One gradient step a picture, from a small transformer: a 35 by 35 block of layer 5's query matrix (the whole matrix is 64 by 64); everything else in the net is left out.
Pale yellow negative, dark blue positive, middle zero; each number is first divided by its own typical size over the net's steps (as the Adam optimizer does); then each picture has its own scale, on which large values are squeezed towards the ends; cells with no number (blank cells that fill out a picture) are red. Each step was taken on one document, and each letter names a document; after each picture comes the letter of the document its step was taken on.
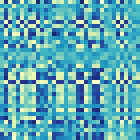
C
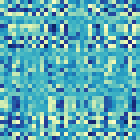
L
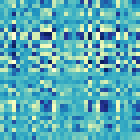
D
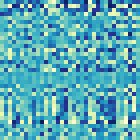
L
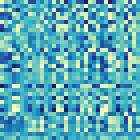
L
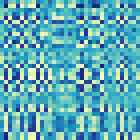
C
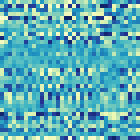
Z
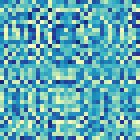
C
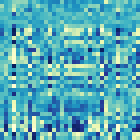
D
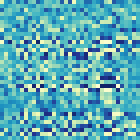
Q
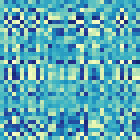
C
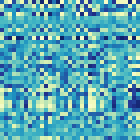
Z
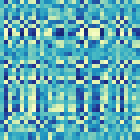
C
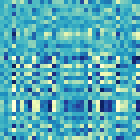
D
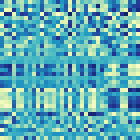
Z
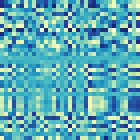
Z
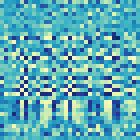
Q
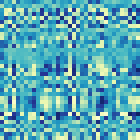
Z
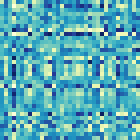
D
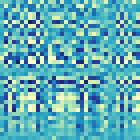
C
